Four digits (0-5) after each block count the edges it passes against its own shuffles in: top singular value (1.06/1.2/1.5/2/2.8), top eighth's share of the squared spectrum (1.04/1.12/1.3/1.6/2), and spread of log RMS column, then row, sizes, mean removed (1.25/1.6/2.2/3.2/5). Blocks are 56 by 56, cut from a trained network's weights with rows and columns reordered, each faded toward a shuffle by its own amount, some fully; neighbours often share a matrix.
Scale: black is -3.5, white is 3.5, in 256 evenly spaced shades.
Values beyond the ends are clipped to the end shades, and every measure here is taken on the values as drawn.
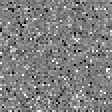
2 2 0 1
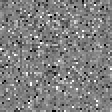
2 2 0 0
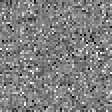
2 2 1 0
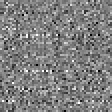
3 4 1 3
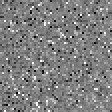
0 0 0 0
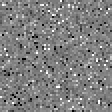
0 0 0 0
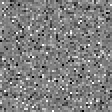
0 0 0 0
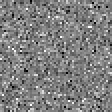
0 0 0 0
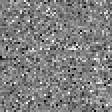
2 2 0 1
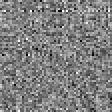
3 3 0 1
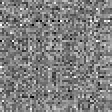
3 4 1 2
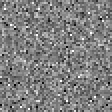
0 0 0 0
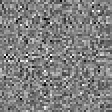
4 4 2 2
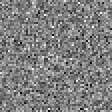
2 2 0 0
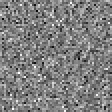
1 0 0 0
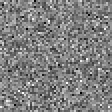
0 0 0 0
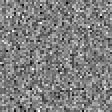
2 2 0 0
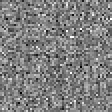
3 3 0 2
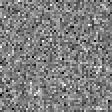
0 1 0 0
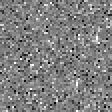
1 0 0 0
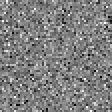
1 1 0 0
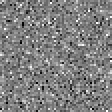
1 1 0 0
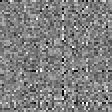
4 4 2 2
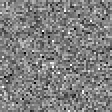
1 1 0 0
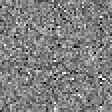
2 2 1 0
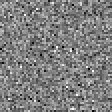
0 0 0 0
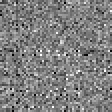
3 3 0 2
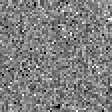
1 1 0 0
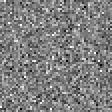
2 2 0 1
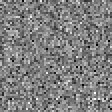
2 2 0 1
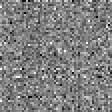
3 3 1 2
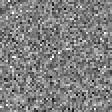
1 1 0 0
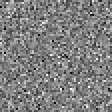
0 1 0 0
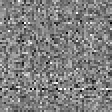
2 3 1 2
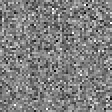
2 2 0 0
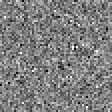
1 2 0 1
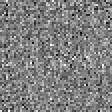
2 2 0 1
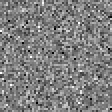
1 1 0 0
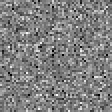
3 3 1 2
